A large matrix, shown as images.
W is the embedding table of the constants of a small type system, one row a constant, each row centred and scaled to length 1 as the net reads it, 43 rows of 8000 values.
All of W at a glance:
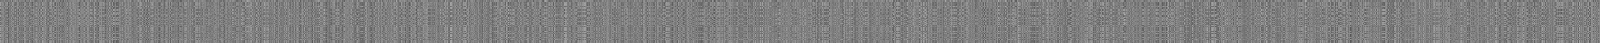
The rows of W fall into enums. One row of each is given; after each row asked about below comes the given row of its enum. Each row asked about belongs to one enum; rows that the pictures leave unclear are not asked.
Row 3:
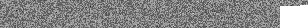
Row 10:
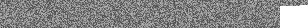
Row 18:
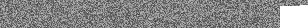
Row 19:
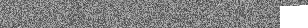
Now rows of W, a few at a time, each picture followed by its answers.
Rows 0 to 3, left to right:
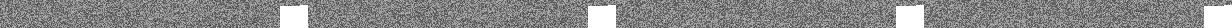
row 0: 18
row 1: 18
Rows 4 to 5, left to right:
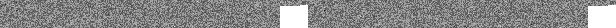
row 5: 3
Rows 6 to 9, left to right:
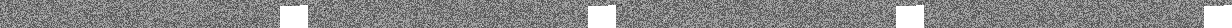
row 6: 18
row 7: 3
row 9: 10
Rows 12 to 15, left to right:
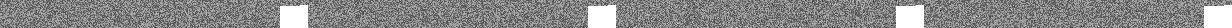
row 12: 10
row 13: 10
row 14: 19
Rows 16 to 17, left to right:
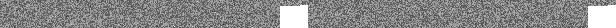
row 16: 3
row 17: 10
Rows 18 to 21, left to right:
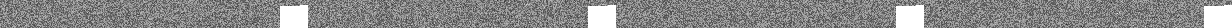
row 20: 10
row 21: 3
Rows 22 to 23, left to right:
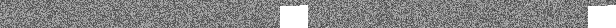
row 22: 10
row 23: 19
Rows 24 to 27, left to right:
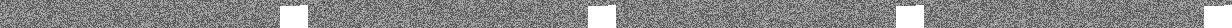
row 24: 10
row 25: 3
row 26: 18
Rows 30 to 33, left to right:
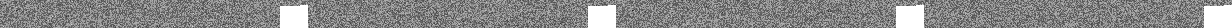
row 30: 3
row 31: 18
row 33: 10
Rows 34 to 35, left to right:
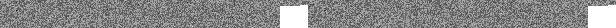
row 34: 3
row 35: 3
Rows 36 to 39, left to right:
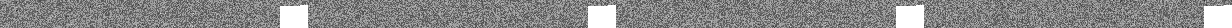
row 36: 3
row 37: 10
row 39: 19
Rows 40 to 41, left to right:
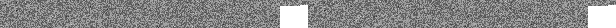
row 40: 3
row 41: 3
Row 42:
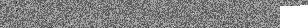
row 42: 3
